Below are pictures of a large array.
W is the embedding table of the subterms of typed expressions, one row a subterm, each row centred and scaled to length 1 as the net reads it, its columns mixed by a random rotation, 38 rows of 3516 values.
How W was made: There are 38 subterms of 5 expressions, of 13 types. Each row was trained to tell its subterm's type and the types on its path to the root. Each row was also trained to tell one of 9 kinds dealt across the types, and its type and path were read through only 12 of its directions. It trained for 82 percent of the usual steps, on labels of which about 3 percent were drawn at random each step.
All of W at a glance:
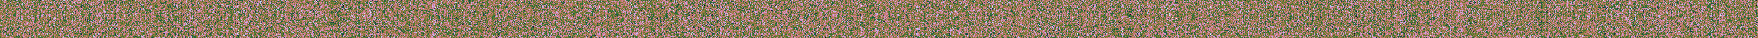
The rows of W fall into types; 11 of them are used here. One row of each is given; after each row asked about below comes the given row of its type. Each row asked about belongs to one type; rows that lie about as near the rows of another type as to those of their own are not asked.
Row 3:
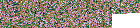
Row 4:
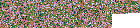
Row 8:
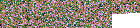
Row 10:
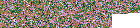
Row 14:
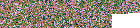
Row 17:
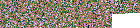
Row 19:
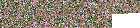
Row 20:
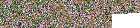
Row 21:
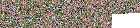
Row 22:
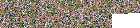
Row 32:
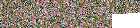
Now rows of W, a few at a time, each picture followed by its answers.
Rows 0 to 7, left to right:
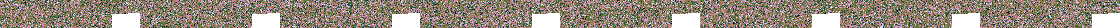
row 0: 14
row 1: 3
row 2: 22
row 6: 20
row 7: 20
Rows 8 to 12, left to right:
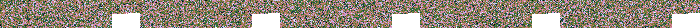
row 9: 4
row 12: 22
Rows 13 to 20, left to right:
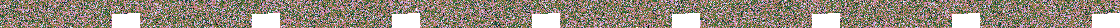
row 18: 17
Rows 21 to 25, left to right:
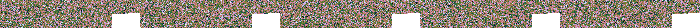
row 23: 3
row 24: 22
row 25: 19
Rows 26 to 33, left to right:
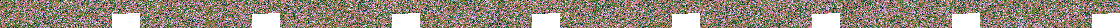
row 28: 17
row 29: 17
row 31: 21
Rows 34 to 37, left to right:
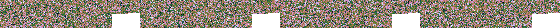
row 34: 20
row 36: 21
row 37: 8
